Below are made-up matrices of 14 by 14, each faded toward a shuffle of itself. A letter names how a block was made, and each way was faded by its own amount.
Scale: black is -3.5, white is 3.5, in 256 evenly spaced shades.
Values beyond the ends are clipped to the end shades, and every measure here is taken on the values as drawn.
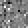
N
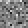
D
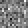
D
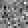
D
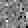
N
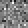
D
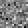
D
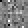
N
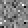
N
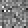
D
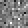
D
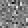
D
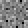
D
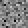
D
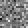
D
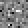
N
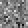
D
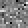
N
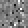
N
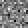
D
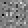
N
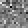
D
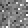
D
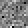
D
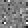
N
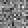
D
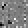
N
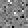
N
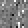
N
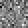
D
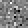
N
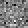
D
